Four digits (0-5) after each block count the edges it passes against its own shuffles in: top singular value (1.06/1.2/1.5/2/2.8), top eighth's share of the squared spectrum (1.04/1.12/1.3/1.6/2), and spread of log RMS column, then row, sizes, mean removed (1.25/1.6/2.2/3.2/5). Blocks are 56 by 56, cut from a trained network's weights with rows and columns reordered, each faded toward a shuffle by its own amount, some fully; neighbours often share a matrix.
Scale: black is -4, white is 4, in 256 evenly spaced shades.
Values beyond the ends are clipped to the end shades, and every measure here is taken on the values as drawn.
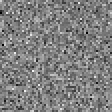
0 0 0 0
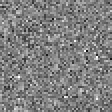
1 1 0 0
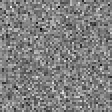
0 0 0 0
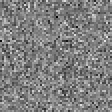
3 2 0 0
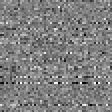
4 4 0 3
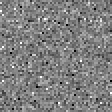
1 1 0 0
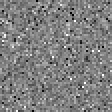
0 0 0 0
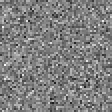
0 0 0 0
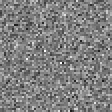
2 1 0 0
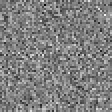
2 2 0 1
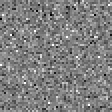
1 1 0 0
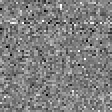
3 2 0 1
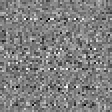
3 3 0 3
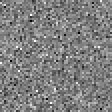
1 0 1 0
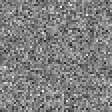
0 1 0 0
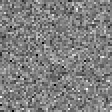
1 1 0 0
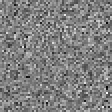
3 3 1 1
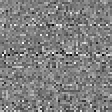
4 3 0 3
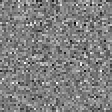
2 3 1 3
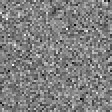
1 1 0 0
